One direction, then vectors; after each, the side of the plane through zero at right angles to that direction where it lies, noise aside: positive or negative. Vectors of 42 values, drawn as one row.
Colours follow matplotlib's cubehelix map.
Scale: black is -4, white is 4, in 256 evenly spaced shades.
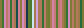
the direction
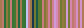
negative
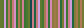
positive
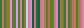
negative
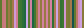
negative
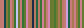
negative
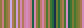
negative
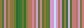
positive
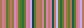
negative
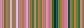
negative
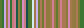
positive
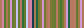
negative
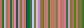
positive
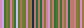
negative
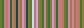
positive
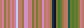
negative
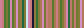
negative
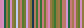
negative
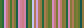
positive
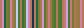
negative
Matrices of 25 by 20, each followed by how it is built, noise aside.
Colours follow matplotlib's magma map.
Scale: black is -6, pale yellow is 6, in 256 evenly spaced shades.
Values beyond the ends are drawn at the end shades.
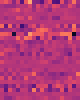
uneven rows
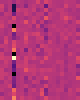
uneven columns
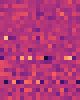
uneven rows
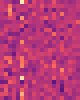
uneven columns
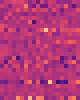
uneven rows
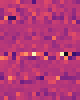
uneven rows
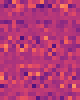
uneven rows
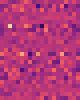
uneven rows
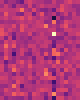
uneven columns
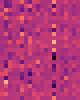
uneven columns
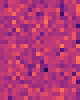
uneven columns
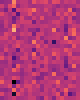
uneven columns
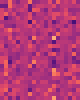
uneven columns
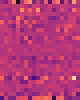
uneven rows
